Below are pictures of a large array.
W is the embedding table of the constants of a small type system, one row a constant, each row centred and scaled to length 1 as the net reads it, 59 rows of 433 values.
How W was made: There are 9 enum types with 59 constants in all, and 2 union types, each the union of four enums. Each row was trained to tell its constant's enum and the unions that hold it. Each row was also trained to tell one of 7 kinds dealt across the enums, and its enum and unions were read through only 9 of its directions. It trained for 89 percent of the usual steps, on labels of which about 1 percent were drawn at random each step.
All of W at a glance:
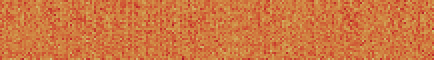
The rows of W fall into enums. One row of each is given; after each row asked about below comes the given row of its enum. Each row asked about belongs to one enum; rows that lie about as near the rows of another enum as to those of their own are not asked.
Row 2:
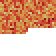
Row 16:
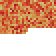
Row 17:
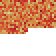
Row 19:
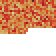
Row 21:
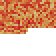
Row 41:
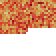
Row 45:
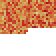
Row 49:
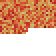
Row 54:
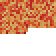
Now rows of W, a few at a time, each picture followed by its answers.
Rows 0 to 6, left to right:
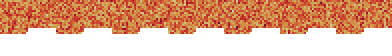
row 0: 45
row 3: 17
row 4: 2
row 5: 21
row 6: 19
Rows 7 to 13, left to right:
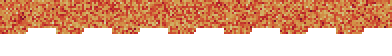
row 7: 41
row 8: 19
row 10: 45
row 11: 41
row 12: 2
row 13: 2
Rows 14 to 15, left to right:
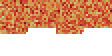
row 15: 54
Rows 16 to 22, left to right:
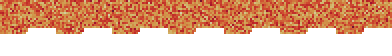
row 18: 19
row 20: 54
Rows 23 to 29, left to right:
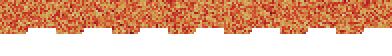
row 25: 49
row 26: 16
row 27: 45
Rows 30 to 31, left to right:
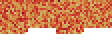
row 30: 19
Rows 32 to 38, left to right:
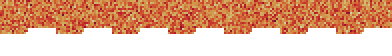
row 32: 17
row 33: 54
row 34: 45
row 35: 2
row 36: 41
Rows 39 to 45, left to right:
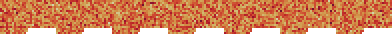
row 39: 16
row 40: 2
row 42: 21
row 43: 45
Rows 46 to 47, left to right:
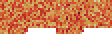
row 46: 17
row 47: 41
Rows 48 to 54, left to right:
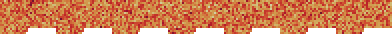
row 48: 19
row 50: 54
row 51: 2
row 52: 41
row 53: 19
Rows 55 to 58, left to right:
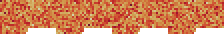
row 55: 41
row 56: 17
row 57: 16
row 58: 45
